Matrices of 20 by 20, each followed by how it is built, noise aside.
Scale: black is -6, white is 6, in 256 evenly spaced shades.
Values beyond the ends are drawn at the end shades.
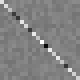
diagonal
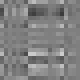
low rank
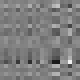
low rank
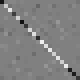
diagonal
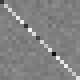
diagonal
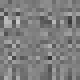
low rank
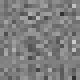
low rank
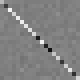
diagonal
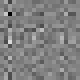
low rank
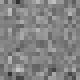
low rank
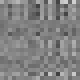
low rank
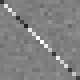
diagonal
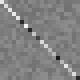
diagonal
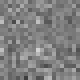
low rank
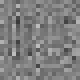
low rank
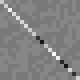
diagonal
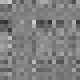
low rank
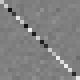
diagonal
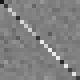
diagonal
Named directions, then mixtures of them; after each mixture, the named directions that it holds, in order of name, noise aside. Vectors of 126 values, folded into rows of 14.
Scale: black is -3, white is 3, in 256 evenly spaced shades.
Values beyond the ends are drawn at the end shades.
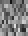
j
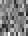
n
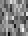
j, n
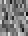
j, n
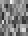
j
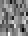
j, n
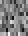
j, n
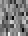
j, n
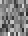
n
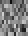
j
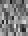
j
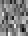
j, n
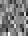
j, n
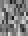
j, n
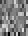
n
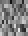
j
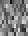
j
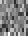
n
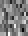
j, n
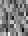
j, n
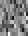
j, n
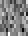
j, n
